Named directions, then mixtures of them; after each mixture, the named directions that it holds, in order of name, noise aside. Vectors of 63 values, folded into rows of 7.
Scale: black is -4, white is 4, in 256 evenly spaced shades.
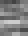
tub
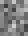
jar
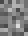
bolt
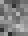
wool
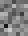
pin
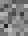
pin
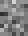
bolt, pin, tub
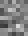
bolt, tub, wool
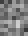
bolt, tub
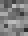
bolt, pin, tub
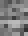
bolt, jar, tub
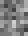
jar, tub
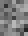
bolt, jar, tub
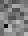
bolt, pin, tub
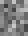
jar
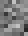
bolt, jar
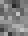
wool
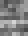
jar, tub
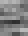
tub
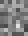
bolt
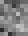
wool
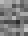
bolt, tub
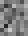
jar, pin
